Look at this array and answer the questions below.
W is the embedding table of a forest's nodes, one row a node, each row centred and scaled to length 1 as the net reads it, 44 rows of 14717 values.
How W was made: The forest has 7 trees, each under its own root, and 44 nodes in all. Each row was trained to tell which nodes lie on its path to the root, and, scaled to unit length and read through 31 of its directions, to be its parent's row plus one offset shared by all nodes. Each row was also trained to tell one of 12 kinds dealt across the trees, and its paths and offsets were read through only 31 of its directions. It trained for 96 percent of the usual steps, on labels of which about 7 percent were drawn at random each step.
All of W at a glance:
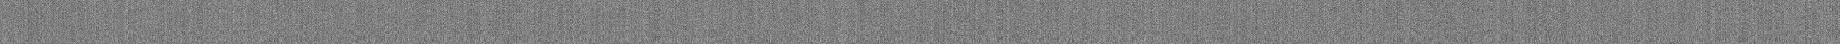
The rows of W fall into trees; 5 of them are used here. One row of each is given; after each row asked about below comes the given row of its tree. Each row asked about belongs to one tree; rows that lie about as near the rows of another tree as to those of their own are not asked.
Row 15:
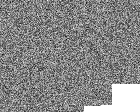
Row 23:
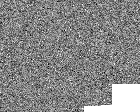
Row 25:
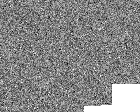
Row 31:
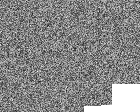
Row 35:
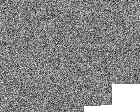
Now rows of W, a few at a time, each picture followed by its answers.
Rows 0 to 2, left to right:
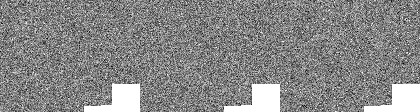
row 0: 35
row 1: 15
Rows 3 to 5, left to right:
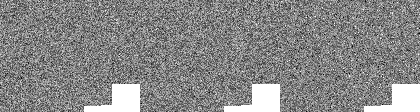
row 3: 25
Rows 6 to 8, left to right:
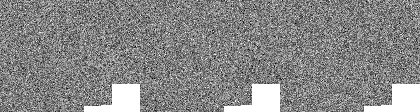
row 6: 31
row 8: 15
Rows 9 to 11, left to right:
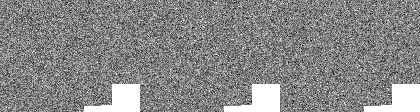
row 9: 15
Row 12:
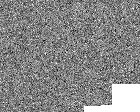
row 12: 23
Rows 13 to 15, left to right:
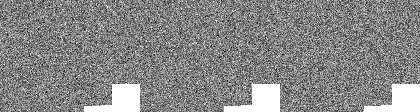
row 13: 25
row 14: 23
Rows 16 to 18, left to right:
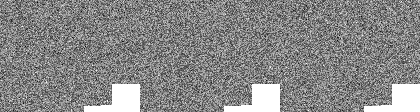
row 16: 25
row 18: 25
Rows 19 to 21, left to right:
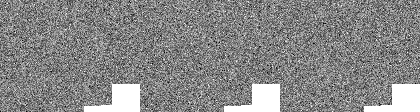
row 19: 23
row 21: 25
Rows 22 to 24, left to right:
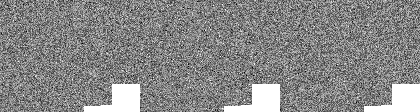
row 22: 23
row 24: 31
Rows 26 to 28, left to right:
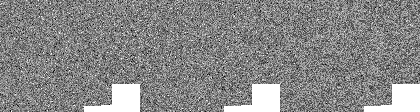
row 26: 23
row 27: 23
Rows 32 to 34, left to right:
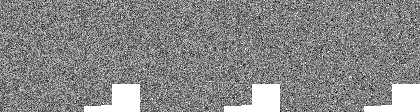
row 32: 31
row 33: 31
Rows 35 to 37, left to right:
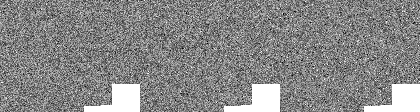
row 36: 23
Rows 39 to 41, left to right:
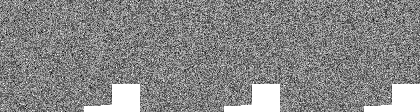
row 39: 23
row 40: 35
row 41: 35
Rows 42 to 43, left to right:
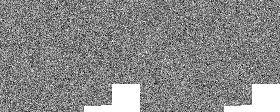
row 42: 15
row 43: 25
